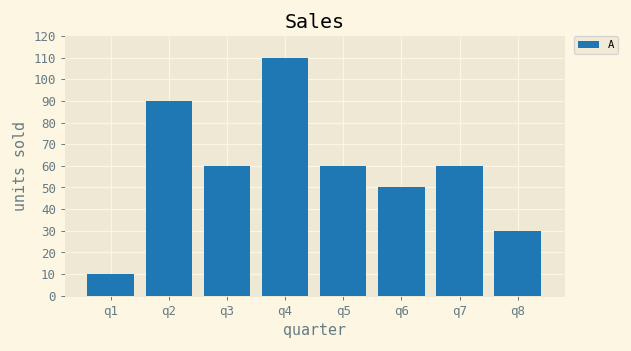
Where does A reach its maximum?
q4
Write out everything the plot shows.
Title: Sales
x-axis: quarter, ticks q1 q2 q3 q4 q5 q6 q7 q8
y-axis: units sold, ticks 0 10 20 30 40 50 60 70 80 90 100 110 120
Legend: A
Values:
A: 10 90 60 110 60 50 60 30
